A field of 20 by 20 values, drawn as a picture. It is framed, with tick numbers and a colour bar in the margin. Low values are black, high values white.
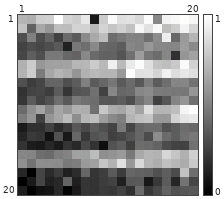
The ninth with the highest average is the top right. Values rise toward the top right. The ninth with the lowest average is the bottom left. On average the colour sits 50% of the way up the scale. Horizontal stripes repeat 4 times down the table.
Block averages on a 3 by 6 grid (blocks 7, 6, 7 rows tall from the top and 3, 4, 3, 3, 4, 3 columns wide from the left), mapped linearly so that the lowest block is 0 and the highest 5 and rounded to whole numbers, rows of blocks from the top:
3 3 4 4 5 5 / 1 2 2 2 3 4 / 0 0 1 1 2 2
